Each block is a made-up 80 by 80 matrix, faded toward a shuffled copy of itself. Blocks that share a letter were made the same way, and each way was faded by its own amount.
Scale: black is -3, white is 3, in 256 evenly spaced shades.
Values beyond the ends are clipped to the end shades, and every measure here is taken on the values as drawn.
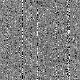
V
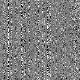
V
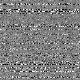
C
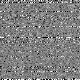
C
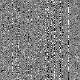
V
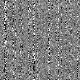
V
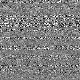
C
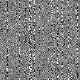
V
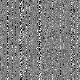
V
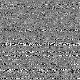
C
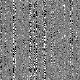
V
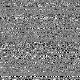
C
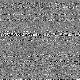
C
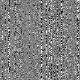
V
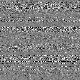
C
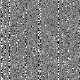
V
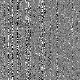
V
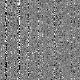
V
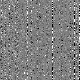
V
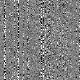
V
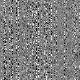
V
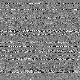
C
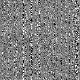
V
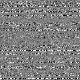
C
